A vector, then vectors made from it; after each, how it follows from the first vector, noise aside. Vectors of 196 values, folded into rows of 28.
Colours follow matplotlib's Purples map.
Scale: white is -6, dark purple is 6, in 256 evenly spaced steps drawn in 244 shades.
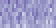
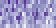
scaled up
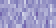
sign-scrambled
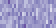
sign-scrambled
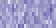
sign-scrambled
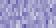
sign-scrambled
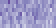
copied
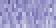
copied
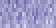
copied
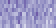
copied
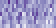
scaled up
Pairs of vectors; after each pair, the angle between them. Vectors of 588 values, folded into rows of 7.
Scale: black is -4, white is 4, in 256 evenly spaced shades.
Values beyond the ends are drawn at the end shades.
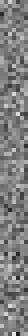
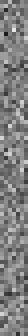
partly aligned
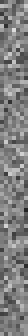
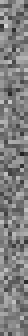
nearly opposite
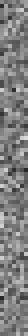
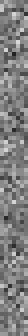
partly opposed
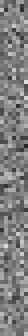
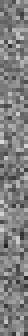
partly opposed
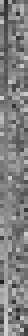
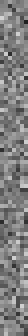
orthogonal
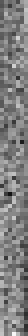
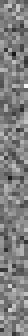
orthogonal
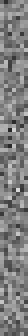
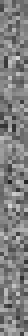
partly opposed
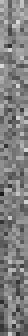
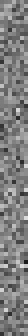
orthogonal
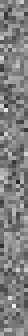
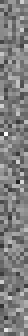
partly aligned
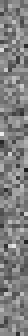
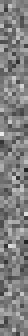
nearly parallel
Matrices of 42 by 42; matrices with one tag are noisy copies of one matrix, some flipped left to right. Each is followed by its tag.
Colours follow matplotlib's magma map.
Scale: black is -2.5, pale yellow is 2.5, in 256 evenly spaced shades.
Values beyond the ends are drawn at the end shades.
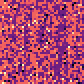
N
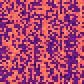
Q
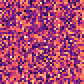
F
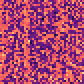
F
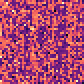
N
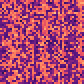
Q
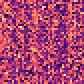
N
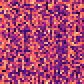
N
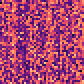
N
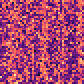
Q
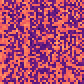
F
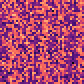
Q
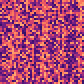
Q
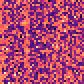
F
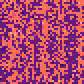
Q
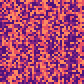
Q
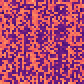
N
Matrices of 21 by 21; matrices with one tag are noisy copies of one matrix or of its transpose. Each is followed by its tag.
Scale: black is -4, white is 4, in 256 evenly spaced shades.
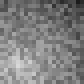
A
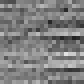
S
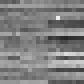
S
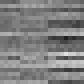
S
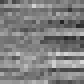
S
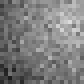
A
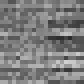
S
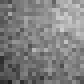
A
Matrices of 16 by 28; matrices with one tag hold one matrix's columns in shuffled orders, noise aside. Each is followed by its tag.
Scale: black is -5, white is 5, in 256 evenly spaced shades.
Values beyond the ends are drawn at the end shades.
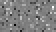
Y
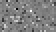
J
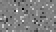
J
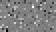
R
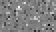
Y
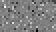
R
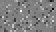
J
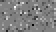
Y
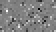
J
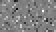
J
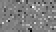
R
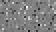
Y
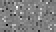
Y
